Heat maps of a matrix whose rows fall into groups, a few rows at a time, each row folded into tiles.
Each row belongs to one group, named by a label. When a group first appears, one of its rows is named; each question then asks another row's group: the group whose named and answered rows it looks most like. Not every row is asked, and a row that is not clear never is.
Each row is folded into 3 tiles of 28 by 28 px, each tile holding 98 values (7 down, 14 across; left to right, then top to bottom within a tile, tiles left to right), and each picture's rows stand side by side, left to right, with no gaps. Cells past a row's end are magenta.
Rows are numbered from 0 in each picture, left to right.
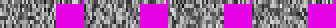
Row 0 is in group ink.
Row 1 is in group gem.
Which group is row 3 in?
gem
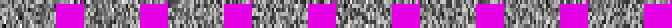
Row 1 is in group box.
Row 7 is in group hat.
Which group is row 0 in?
box
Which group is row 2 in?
ink
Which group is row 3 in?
ink
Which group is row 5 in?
ink
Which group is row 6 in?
gem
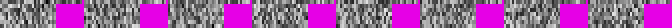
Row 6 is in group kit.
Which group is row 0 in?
kit
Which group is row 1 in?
ink
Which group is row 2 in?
gem
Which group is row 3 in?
kit
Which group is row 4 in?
kit
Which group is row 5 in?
kit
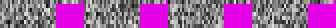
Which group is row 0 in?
box
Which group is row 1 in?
kit
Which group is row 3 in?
hat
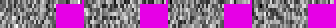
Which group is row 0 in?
hat
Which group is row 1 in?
ink
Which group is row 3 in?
gem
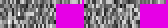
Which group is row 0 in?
ink
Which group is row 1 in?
ink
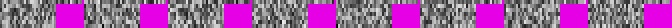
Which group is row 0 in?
kit
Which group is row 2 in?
kit
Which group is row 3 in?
box
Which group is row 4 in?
hat
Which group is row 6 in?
gem
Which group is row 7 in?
hat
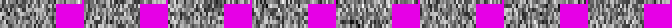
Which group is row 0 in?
hat
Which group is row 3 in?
gem
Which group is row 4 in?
box
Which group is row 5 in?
gem
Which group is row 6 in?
box
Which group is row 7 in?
hat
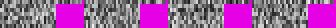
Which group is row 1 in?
ink
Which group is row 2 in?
kit
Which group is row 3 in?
ink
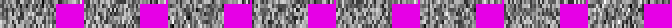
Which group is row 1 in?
hat
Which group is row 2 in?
box
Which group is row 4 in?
hat
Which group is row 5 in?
box
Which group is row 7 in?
box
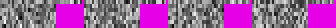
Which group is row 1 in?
ink
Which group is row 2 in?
box
